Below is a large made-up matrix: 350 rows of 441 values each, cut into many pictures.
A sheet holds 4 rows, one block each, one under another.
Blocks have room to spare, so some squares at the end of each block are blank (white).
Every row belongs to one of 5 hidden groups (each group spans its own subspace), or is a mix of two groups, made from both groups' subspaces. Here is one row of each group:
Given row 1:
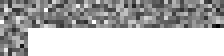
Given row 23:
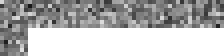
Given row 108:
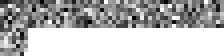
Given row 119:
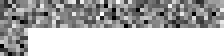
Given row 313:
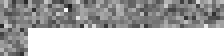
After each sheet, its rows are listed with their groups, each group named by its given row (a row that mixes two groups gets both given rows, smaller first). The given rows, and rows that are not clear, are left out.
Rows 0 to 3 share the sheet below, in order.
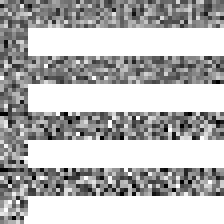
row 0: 23
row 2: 108 and 313
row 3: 108
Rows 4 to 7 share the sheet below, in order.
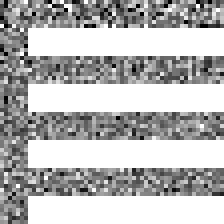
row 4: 313
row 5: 23
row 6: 1
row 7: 1
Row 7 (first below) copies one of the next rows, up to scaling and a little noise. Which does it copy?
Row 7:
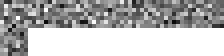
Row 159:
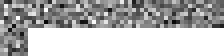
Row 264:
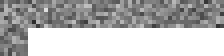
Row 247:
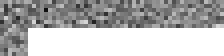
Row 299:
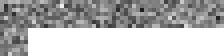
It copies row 159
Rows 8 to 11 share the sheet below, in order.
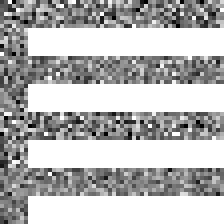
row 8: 119
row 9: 108
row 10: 1
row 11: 23 and 313
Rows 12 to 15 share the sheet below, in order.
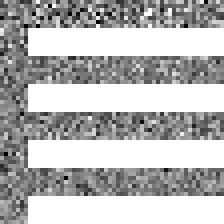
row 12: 23
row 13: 108 and 119
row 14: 23 and 119
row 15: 108 and 313
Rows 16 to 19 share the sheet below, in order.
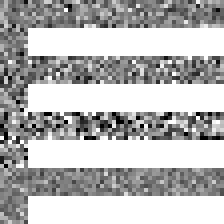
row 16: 313
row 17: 108
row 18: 313
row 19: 119
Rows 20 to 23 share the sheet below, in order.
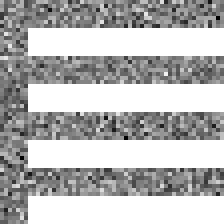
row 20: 119
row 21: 108
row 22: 119
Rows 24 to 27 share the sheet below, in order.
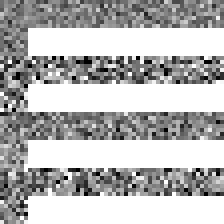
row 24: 119
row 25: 1
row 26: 108 and 313
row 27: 108 and 313
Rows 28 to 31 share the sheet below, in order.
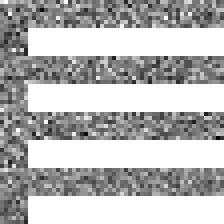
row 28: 108
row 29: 23
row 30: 1
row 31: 108
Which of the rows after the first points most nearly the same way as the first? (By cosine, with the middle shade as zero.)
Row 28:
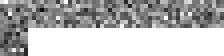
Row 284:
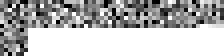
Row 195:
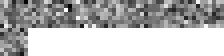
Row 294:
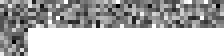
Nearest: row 294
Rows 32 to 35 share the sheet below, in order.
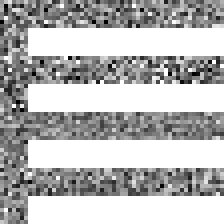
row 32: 1
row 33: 108 and 119
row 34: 1
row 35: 23
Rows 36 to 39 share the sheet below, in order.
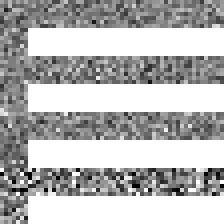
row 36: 1
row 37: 23
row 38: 108
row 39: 1 and 23
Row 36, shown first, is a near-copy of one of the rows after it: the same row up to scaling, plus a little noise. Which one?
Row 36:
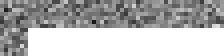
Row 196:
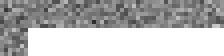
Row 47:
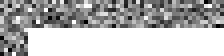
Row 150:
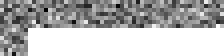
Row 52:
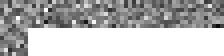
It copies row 196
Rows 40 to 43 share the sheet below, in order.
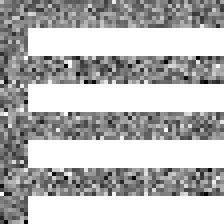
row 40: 23
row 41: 313
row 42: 108
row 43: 313
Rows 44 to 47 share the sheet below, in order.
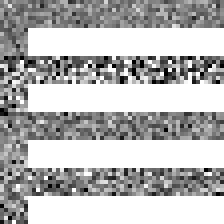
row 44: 108 and 119
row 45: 23 and 108
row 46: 108
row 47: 1
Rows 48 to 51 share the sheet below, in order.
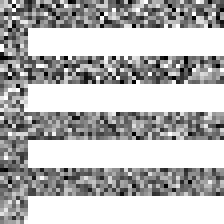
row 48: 119
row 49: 23 and 108
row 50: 23
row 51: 108
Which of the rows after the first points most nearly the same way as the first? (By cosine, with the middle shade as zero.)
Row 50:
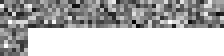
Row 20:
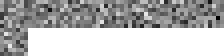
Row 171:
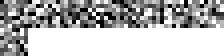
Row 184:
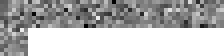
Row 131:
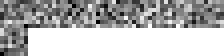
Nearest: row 131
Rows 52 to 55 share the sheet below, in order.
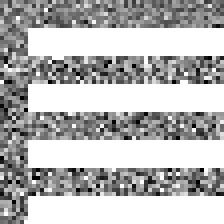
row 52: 1
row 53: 313
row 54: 119
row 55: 23 and 108
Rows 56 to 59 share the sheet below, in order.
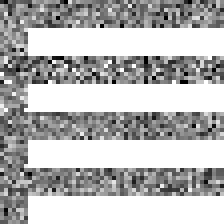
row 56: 108
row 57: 313
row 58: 119 and 313
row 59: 23
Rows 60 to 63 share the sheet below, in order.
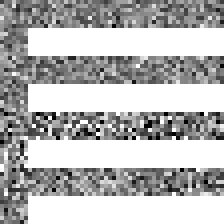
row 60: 313
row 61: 119
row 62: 23 and 108
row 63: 23 and 313
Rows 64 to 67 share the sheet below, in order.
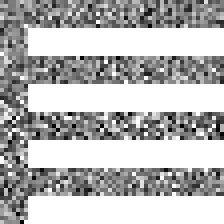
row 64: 23
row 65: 119
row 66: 119
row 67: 108
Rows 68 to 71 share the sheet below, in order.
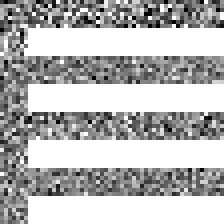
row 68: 23 and 108
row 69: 1
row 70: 1 and 23
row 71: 23 and 108
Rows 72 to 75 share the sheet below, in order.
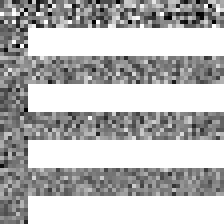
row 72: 1
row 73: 108 and 313
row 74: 23
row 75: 108
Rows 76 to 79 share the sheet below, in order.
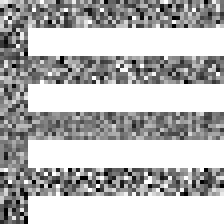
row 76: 108
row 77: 1
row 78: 23
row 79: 23 and 108
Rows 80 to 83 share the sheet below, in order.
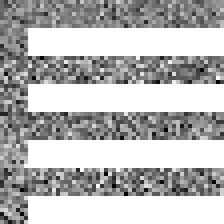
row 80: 119
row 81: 1 and 108
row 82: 108 and 313
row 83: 119
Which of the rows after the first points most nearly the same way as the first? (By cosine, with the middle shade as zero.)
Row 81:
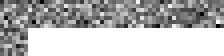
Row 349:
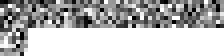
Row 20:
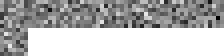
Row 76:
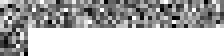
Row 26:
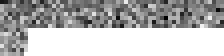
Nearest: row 349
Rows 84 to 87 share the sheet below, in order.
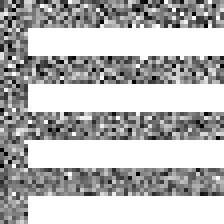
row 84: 119
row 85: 119
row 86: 1
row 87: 313
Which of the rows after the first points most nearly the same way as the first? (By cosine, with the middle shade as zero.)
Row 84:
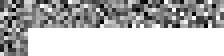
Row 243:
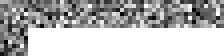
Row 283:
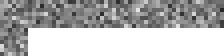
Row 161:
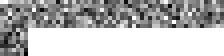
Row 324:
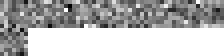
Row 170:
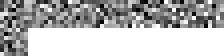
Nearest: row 170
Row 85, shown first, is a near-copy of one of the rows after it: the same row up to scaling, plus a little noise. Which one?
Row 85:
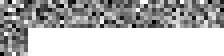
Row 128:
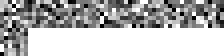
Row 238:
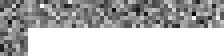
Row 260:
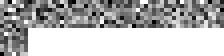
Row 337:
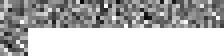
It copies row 260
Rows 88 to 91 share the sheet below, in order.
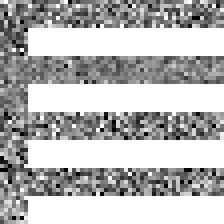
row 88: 108
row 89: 313
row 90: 119
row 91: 108
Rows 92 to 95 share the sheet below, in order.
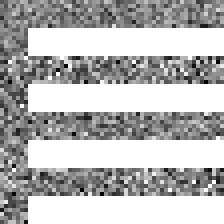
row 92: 23 and 313
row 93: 108 and 313
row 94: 1
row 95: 119 and 313
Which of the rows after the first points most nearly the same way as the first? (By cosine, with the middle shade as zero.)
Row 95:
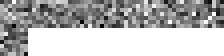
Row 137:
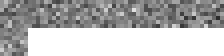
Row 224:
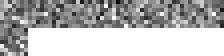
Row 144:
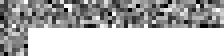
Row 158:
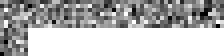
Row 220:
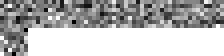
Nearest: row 224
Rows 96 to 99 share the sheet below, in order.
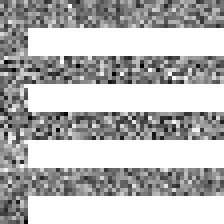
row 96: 23 and 313
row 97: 1
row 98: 108 and 313
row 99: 108
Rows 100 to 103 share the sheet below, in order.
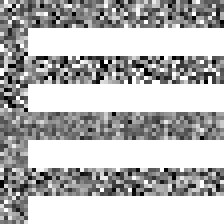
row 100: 119
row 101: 119
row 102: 23 and 313
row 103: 1 and 119
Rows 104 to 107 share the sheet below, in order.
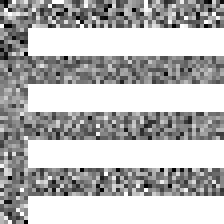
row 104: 313
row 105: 108
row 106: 23
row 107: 119
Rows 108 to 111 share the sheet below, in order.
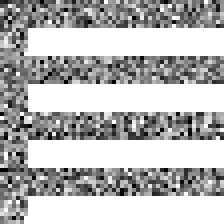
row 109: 1 and 119
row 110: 23
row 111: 108
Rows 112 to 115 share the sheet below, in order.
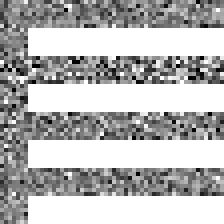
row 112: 313
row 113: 23
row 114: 119
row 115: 313
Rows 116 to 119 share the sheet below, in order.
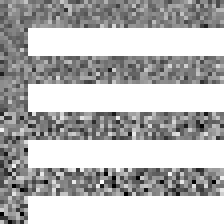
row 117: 23 and 313
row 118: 1 and 313
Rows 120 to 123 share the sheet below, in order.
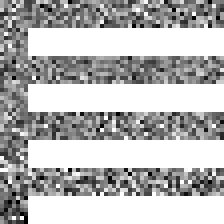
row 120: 119
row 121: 1 and 313
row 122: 119
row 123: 108
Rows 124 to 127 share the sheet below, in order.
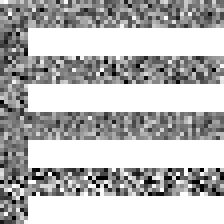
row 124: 108
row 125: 119
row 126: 23
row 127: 23
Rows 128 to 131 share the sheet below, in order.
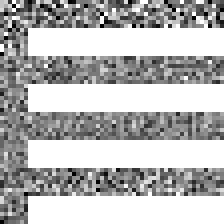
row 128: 119
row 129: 1 and 313
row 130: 23
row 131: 23
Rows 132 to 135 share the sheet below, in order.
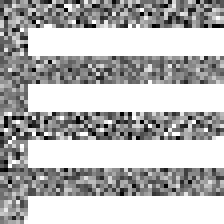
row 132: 1 and 313
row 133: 23
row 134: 1
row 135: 108
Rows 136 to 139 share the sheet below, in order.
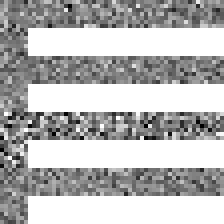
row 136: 313
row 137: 119 and 313
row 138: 1 and 313
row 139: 23 and 119
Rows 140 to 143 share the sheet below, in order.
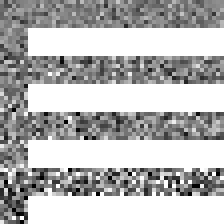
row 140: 119
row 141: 1
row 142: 313
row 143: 108
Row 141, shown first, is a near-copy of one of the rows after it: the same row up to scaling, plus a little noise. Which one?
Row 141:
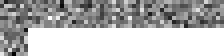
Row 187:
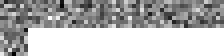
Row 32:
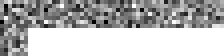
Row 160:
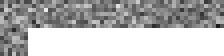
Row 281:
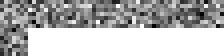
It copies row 187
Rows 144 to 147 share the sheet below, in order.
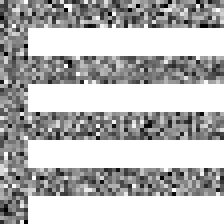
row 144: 313
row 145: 313
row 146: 23
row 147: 108 and 119
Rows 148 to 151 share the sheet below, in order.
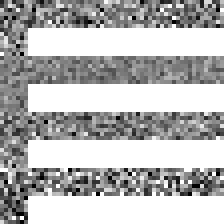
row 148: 108 and 119
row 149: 23
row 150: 1
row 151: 108
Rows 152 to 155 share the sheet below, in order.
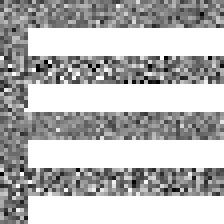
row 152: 1
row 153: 23 and 119
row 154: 108 and 119
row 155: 1 and 23
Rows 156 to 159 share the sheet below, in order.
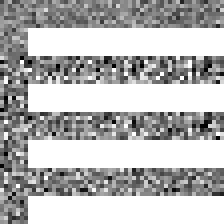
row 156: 1 and 119
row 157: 23
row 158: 1 and 23
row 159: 1
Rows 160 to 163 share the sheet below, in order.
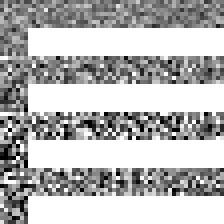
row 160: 1
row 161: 108
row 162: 108
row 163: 1 and 313
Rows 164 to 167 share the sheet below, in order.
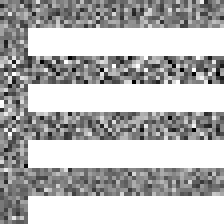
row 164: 23
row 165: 119
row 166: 108 and 119
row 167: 1 and 108
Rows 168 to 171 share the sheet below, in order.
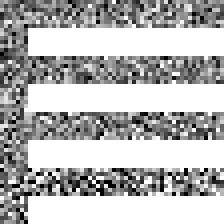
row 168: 23
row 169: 108
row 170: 119
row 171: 23
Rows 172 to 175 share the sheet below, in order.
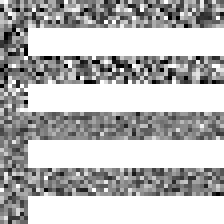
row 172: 1 and 108
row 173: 313
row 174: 1
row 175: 1
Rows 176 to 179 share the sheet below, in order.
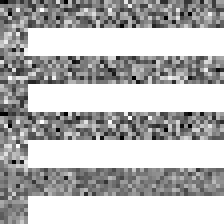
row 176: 108
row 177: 23
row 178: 108
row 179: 1 and 313
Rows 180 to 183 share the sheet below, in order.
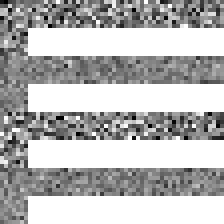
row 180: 108 and 313
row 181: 313
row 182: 1 and 119
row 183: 108
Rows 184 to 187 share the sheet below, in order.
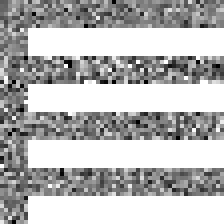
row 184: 23 and 313
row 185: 313
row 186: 23 and 119
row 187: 1
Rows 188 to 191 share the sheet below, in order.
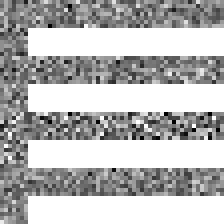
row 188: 313
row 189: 1
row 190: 119
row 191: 23
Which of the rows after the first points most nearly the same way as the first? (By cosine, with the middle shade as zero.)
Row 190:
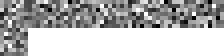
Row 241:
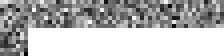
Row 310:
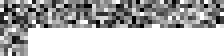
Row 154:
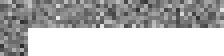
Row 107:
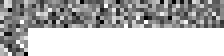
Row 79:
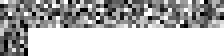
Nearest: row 310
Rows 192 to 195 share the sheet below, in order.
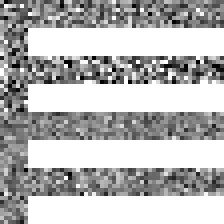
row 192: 1
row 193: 313
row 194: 313
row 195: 313
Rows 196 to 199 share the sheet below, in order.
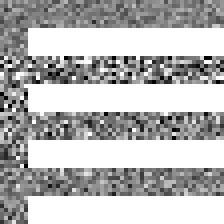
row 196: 1
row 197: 1
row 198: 108
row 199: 1
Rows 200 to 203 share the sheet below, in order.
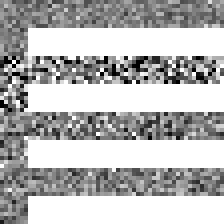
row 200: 1 and 313
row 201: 119
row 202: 23
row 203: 23
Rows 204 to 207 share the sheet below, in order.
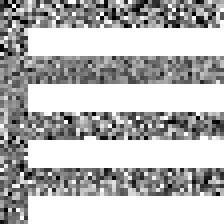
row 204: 119
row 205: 23
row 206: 313
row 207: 23
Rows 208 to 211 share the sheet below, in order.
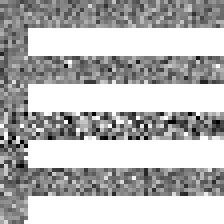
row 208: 23
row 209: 313
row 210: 313
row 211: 313
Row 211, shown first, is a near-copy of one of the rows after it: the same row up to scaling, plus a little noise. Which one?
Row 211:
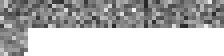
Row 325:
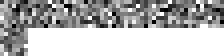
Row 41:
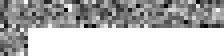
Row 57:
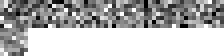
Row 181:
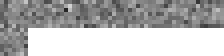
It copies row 57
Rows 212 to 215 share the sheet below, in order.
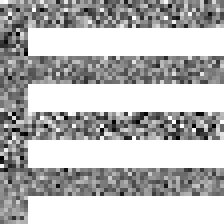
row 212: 108
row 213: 23 and 108
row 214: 119
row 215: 108
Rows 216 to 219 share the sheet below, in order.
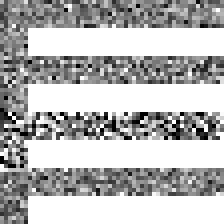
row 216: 313
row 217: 1 and 23
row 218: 119
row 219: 1 and 108
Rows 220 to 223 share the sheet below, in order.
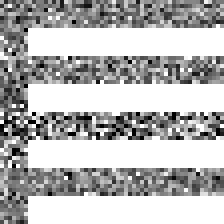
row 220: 1
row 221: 108
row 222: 1
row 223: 313
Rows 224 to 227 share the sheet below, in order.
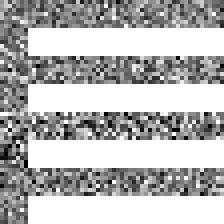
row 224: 119
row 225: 23 and 119
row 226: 108
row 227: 23 and 313
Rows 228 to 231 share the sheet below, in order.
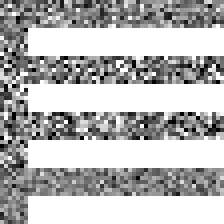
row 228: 1
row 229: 1
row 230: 313
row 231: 119
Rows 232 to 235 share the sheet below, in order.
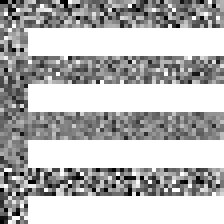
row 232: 108 and 119
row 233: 108
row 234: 119
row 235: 1
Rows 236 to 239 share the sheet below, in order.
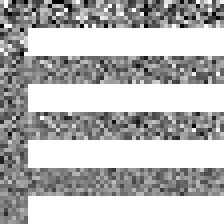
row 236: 313
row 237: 119
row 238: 119
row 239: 23
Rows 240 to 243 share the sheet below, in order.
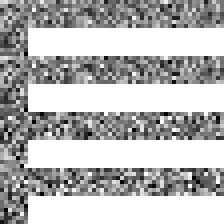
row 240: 108
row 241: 108
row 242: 108
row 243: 1 and 23
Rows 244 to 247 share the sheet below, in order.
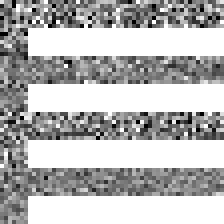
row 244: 313
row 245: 313
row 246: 23 and 119
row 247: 1
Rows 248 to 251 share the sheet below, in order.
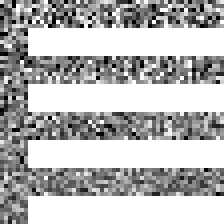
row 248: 313
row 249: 23
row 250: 23
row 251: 1
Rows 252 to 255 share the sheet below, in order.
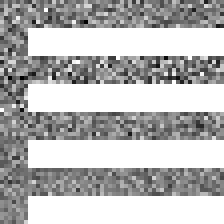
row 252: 1
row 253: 23 and 108
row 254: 1
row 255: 23 and 313
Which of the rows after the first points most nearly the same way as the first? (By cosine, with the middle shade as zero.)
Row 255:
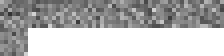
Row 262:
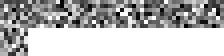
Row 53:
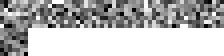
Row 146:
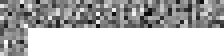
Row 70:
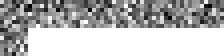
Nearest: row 70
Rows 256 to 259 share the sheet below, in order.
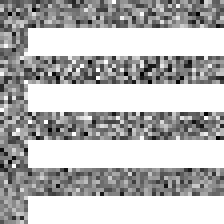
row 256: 23 and 108
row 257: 23
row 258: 1
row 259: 108
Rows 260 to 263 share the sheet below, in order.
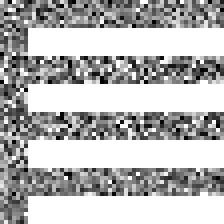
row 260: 119
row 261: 1 and 313
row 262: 1
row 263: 313
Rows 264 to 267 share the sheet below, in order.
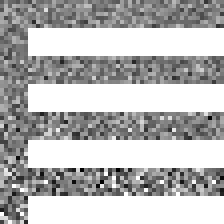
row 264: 1
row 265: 1
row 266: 1 and 108
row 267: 119
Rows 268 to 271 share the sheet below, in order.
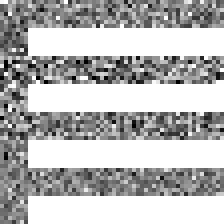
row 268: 108
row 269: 1
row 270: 23
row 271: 1 and 108
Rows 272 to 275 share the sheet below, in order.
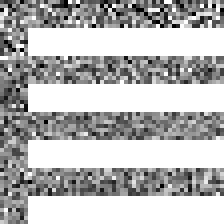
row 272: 108 and 119
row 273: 108
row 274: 1
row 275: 23
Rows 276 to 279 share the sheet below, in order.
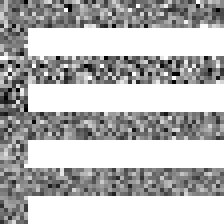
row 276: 313
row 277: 108
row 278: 108
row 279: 1
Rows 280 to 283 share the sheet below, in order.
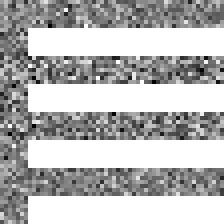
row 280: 108 and 313
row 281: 1
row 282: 23
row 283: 119
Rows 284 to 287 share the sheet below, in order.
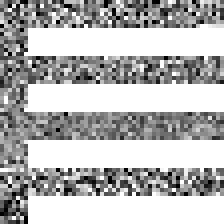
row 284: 119 and 313
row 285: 23 and 108
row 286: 1 and 108
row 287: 108
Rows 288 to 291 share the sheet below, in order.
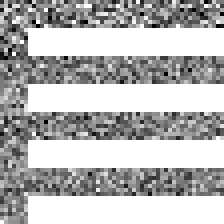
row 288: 1
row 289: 108
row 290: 1
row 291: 23
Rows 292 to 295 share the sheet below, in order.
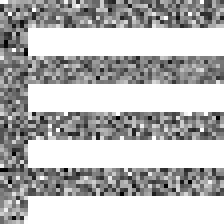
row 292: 23 and 108
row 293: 1 and 108
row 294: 1 and 108
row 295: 108
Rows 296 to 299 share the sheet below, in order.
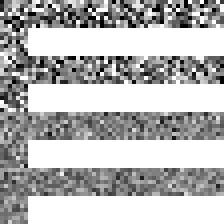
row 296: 23
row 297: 119
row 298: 108
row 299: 1
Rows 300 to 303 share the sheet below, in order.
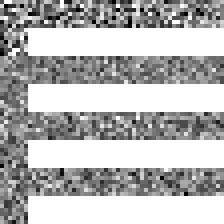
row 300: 1
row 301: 119
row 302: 1 and 313
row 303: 1 and 108
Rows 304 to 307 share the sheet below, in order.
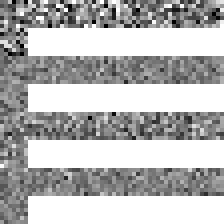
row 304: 119 and 313
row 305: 119
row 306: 23
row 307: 108 and 313
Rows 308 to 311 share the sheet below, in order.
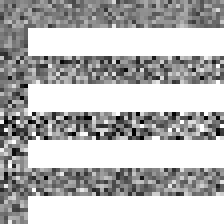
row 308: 23 and 313
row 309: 1 and 119
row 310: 1
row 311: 1
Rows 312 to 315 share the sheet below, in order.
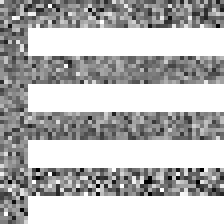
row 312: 23
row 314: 23
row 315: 23
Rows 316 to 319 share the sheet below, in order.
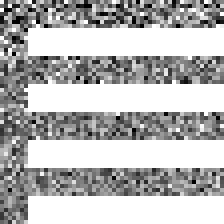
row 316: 1
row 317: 108 and 313
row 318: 1 and 108
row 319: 119
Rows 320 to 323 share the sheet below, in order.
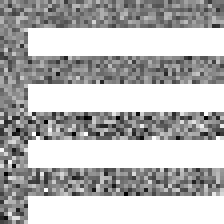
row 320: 1
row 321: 108
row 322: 1
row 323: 1 and 119
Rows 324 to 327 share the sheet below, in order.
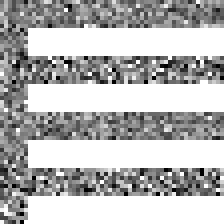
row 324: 313
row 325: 313
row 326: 1
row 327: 108 and 119
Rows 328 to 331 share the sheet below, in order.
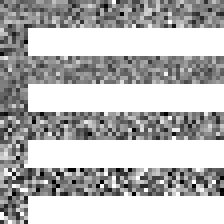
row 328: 23 and 313
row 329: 108
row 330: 108
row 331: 119
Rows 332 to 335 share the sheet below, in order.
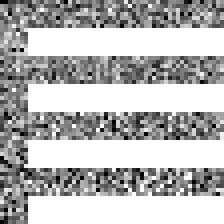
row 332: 108
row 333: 23 and 313
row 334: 119
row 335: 23
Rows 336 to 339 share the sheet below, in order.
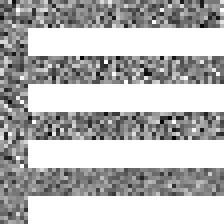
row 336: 119 and 313
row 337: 119
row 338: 108 and 313
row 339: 1 and 108
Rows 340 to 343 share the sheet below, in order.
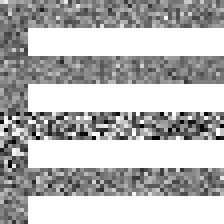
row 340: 108
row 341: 1
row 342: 1
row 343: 23 and 119
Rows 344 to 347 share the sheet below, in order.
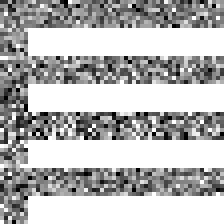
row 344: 108 and 119
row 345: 108
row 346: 313
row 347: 1
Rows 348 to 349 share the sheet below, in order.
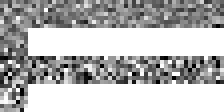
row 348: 1
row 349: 108
